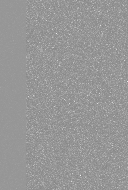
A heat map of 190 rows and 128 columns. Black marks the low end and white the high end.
Neither half mirrors the other. The grain is fine, like static. A vertical seam about 20% of the way across splits the table, and the left part is calmer. There is no overall slope. On average the colour sits 60% of the way up the scale. No row or column stands out.
